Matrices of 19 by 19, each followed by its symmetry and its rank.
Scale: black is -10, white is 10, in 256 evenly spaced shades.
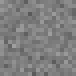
neither, full rank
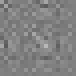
symmetric, rank three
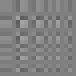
symmetric, rank one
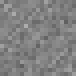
symmetric, full rank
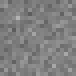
symmetric, full rank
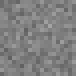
neither, full rank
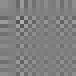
symmetric, rank one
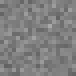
neither, full rank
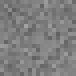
symmetric, full rank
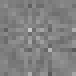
symmetric, rank three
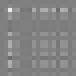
symmetric, rank one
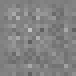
symmetric, rank three
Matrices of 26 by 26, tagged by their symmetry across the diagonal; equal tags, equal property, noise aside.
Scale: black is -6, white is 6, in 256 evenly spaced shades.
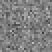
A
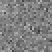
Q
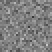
Q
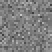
Q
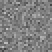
Q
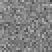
Q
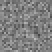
A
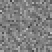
A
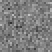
Q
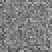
A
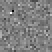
A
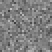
A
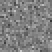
A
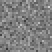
A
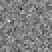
A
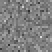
Q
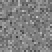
A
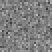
Q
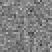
Q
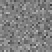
A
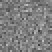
Q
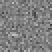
A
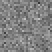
Q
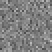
Q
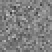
A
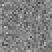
Q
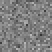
Q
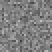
A
